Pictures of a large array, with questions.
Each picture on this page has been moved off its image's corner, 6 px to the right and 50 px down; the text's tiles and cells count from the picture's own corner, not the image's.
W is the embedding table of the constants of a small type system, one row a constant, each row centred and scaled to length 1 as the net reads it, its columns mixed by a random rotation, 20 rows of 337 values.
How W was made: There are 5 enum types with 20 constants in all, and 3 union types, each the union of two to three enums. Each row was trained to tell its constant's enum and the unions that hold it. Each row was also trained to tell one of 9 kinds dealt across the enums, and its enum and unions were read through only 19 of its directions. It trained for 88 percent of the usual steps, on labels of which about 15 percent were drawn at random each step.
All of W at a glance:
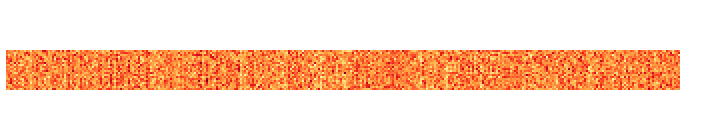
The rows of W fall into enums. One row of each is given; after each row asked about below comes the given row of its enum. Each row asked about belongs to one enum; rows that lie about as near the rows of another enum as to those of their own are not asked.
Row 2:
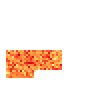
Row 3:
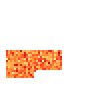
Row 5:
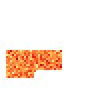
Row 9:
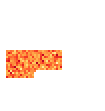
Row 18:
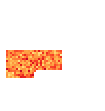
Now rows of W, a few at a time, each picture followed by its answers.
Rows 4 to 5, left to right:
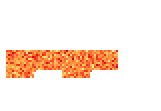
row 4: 3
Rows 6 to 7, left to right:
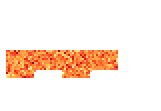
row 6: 18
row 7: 5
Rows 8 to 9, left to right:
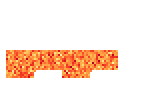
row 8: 18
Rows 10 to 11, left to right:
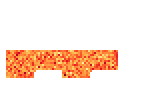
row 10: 18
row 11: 3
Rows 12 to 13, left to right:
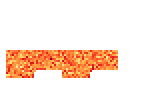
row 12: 18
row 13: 9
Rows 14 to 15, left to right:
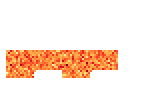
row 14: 5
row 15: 5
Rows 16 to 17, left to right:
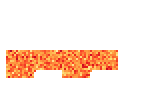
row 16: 5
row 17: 2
